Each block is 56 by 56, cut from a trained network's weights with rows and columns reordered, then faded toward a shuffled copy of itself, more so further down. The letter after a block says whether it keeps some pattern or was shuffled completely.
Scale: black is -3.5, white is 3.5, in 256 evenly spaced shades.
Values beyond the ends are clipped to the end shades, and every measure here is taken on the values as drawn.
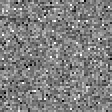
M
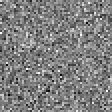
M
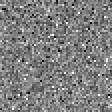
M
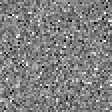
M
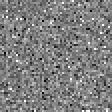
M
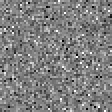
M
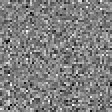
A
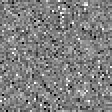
M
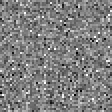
M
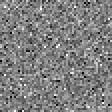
M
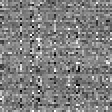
A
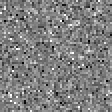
M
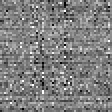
A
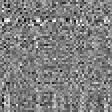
A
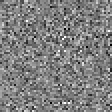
A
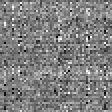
A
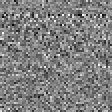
A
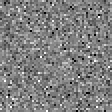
M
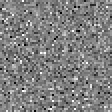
M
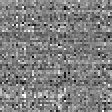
A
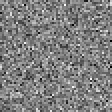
M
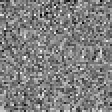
A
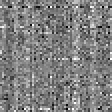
A
